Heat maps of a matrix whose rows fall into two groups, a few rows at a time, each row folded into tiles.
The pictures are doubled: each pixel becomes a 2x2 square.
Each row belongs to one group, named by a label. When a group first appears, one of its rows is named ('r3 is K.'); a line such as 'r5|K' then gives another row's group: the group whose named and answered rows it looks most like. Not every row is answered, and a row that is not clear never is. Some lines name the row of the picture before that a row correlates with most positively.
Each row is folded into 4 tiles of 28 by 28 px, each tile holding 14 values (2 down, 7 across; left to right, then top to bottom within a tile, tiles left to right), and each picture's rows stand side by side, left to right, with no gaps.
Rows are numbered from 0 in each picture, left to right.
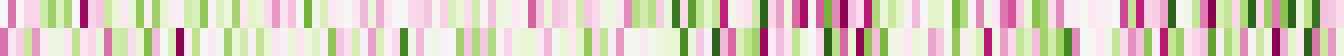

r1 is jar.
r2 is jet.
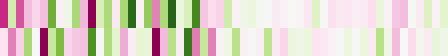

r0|jet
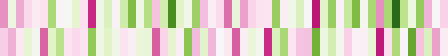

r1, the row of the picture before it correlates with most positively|0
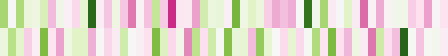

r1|jar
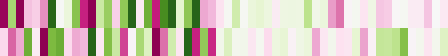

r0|jet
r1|jar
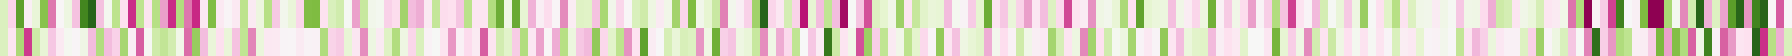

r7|jet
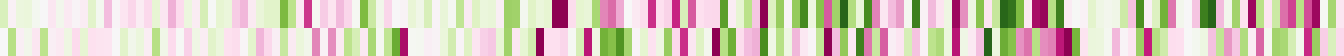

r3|jet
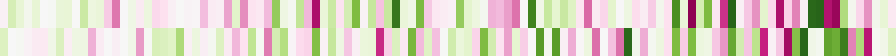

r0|jar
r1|jet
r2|jar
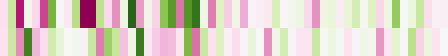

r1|jet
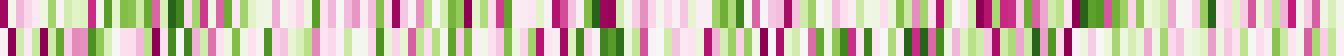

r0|jet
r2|jar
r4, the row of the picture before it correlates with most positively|0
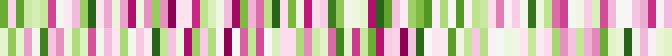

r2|jar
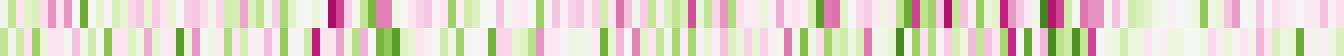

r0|jar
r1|jar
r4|jar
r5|jar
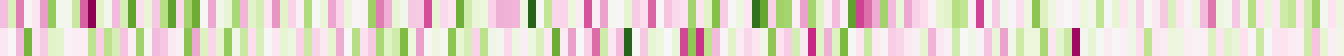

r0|jet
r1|jar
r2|jar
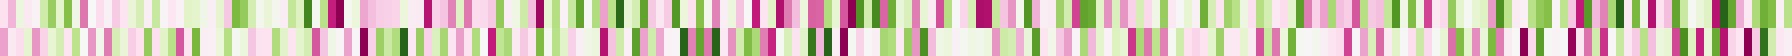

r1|jar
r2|jet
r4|jet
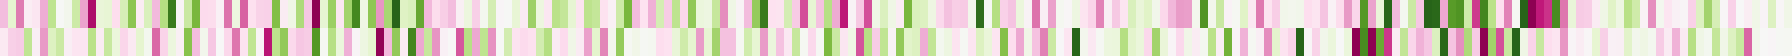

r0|jet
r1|jet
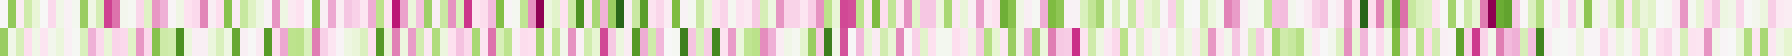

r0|jar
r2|jet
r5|jar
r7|jar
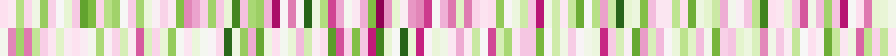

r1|jar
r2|jet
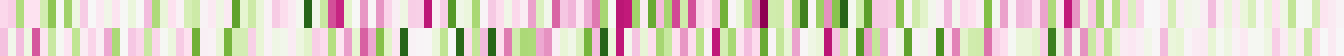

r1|jar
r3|jet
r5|jet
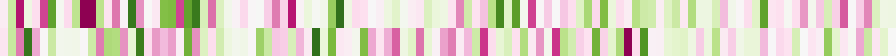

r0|jet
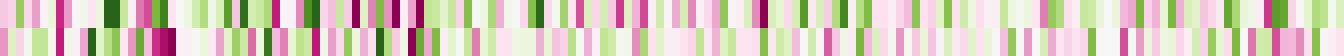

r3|jet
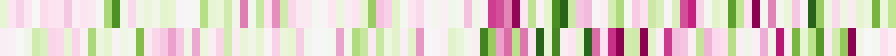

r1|jar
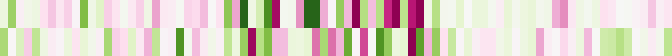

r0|jar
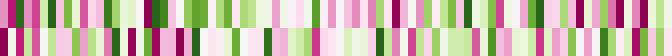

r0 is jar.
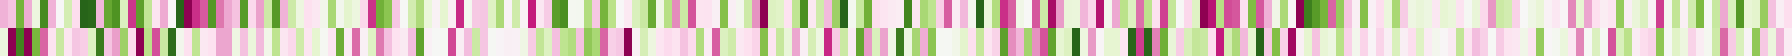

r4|jar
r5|jet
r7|jet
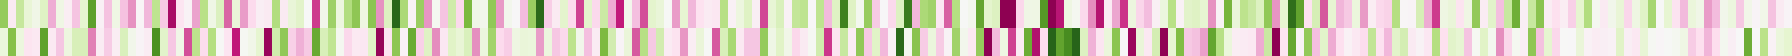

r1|jet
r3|jet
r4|jar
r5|jet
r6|jet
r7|jar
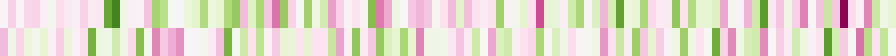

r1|jar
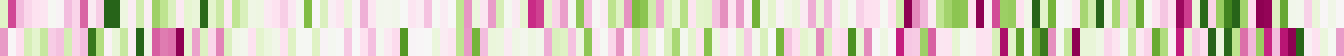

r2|jet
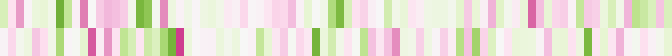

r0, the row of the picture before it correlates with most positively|4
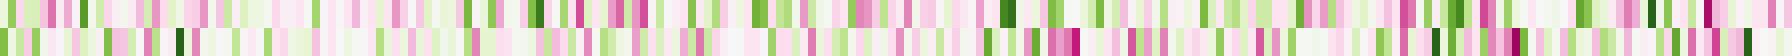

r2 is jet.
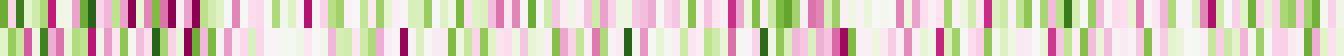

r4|jet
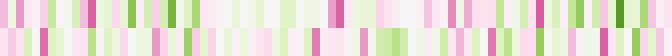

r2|jet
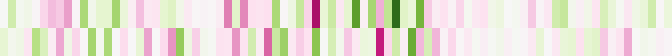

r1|jet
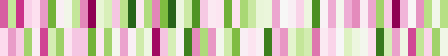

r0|jet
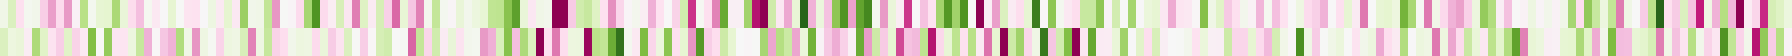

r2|jar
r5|jar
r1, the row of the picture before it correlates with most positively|1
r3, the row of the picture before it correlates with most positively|0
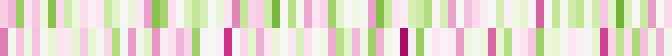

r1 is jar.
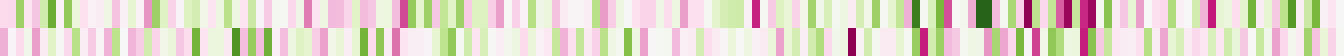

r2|jar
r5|jet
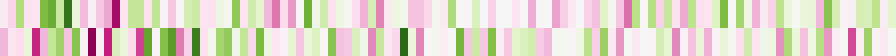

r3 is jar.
